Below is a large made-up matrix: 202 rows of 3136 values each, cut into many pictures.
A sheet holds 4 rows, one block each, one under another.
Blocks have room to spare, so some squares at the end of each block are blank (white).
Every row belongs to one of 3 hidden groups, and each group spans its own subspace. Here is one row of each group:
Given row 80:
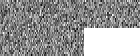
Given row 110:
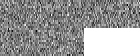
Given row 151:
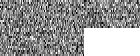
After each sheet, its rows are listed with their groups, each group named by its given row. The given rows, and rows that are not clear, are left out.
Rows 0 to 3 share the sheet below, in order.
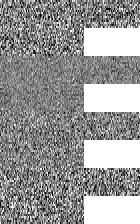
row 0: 110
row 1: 110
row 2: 151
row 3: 151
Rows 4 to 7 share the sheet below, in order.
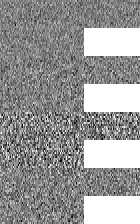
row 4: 110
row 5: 80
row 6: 151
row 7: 151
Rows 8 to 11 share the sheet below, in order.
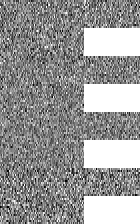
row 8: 151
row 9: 151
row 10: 80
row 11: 151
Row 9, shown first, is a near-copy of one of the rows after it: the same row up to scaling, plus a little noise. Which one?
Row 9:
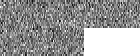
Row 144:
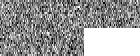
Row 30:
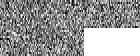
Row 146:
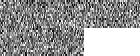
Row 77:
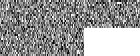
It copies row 146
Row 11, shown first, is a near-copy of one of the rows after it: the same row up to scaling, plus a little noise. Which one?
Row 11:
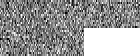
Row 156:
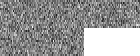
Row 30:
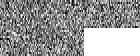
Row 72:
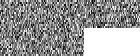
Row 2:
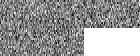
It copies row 30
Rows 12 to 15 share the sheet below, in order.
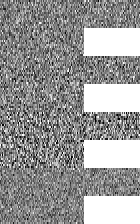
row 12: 151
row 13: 110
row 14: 80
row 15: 151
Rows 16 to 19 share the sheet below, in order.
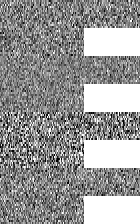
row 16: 110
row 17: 80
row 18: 80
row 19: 110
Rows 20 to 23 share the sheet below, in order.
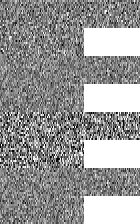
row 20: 110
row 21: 80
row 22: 80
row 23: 80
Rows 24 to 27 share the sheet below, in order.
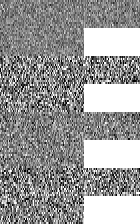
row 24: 110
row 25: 151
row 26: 110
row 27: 151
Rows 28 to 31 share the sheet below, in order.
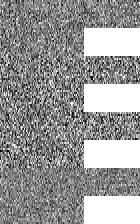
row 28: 151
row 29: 151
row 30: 151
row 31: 151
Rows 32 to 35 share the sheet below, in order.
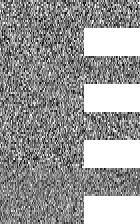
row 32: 151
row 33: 80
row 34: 80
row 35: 110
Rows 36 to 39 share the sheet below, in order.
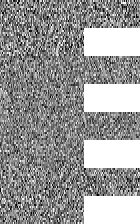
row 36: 80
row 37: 110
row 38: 151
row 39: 151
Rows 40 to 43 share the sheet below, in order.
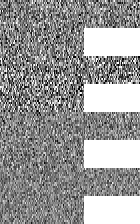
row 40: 151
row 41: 151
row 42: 110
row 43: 80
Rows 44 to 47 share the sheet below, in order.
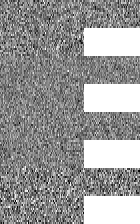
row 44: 80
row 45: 110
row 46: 110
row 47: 151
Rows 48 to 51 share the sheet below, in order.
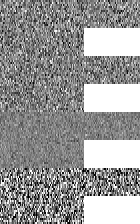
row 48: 110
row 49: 110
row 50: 110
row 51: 80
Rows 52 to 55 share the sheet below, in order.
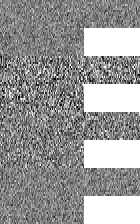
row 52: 110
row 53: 110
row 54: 151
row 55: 151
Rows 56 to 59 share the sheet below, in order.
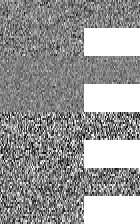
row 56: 80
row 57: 151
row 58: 110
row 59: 151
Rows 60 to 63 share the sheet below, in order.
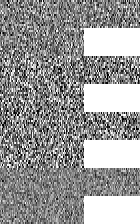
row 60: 80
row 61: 110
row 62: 80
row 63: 80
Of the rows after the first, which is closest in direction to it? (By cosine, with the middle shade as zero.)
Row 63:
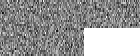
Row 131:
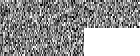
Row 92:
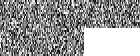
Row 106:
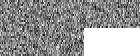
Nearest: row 106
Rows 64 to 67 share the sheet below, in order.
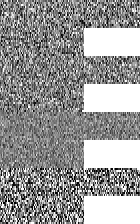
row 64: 110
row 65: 80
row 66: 80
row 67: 151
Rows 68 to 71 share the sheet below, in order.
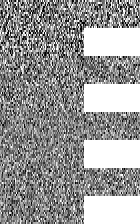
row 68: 80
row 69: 110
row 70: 80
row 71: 110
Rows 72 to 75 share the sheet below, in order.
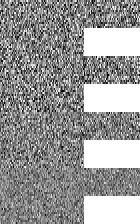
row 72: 151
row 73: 110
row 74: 110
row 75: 151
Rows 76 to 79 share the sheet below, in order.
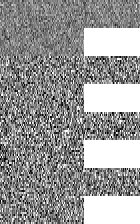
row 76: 151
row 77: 151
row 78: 110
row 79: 80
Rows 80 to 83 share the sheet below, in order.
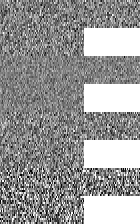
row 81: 110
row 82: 80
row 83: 80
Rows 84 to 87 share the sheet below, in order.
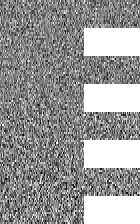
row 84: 151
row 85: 110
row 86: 80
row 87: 80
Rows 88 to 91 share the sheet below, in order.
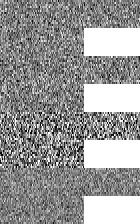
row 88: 110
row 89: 151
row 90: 110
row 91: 110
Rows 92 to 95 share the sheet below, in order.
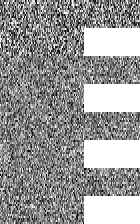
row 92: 151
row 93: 151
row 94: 110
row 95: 151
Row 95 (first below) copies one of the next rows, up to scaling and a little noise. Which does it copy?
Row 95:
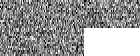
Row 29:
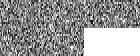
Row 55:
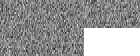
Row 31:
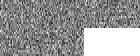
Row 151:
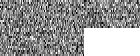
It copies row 151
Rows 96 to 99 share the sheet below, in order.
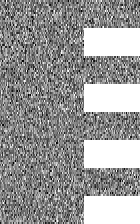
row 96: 110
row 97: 110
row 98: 80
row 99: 110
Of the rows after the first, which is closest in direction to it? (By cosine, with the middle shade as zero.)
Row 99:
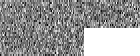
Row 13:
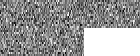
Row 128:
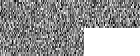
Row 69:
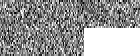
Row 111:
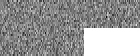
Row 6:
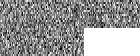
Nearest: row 69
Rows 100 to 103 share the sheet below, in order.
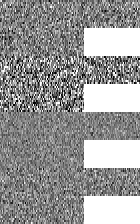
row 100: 110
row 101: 80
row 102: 151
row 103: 80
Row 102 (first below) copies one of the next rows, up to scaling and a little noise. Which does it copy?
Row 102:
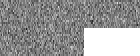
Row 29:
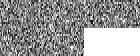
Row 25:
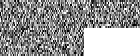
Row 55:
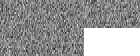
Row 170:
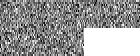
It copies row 29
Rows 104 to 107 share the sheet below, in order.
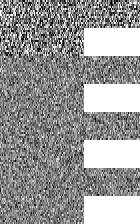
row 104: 151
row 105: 151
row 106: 80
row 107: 151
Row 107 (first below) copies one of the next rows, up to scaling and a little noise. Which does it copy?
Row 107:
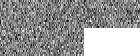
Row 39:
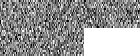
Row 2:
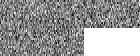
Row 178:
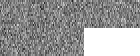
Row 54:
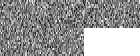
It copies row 39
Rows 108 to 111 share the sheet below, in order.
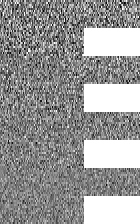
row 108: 80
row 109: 80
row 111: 80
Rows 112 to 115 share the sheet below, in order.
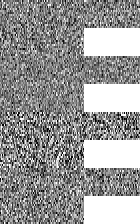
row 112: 151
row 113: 110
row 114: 80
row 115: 151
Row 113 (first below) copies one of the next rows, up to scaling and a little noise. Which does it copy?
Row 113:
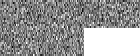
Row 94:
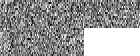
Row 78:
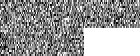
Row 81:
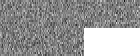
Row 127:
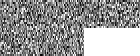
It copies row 127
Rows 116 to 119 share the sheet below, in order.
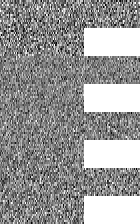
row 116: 151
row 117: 151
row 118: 80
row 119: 80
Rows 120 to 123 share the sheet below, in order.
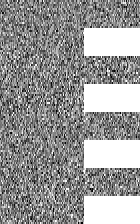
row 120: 80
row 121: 80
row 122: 151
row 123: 151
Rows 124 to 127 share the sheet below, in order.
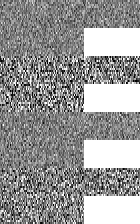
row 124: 151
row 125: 151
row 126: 80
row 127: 110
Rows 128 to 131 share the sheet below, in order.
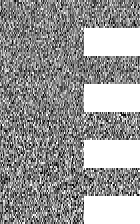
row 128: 151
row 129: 110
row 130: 80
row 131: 80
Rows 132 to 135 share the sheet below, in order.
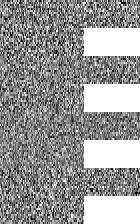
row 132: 80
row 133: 80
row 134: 110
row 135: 151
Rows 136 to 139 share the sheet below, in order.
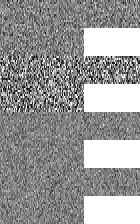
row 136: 80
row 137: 151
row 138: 151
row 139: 151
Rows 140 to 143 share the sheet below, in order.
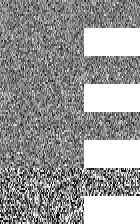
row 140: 151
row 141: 110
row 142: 110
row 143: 80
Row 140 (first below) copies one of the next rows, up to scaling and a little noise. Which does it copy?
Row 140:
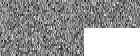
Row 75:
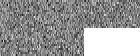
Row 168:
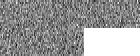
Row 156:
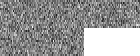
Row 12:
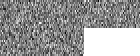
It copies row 75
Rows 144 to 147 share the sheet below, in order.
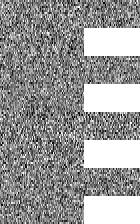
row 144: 151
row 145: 110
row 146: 151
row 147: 110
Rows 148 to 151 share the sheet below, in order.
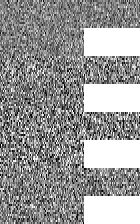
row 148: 80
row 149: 110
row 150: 80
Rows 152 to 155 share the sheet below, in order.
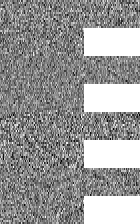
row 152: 110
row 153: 80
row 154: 110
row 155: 80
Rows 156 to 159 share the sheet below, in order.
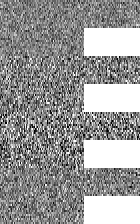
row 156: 151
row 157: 80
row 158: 110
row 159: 151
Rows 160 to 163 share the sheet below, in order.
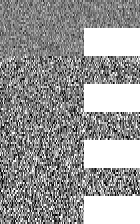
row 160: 80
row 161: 110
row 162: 80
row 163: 151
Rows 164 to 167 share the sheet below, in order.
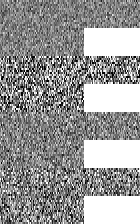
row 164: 80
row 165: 151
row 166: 151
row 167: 151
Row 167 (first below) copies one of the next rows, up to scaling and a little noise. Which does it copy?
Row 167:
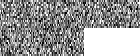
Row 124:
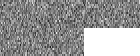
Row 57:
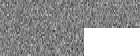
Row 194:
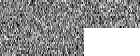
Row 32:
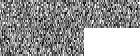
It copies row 32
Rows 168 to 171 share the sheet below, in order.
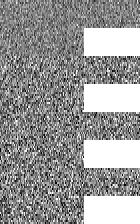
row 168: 151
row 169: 80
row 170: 151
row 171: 110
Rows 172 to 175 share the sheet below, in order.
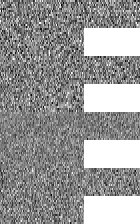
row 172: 151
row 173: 110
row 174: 110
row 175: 151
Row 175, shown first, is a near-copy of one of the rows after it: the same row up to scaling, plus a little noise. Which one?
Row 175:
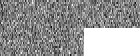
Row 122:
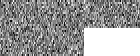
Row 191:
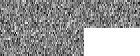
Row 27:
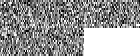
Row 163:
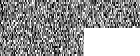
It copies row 163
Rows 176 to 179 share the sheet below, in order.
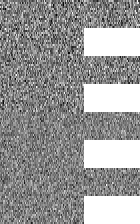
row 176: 151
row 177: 110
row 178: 151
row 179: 80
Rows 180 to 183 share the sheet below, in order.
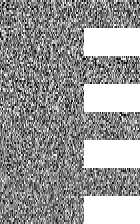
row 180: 151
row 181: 80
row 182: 80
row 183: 80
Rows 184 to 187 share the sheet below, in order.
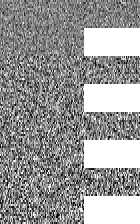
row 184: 80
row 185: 80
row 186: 80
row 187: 80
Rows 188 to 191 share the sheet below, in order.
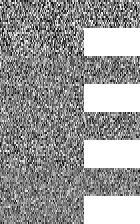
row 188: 151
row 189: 110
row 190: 151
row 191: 151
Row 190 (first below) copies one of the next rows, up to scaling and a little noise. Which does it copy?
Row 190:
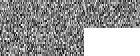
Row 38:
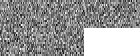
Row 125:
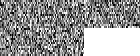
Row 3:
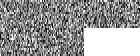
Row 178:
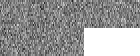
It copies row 38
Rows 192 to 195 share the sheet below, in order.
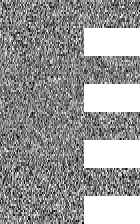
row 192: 110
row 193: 110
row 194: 151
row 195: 80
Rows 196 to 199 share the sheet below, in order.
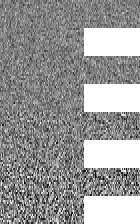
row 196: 110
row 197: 80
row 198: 80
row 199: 80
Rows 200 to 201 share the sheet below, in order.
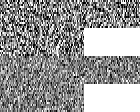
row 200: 80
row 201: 80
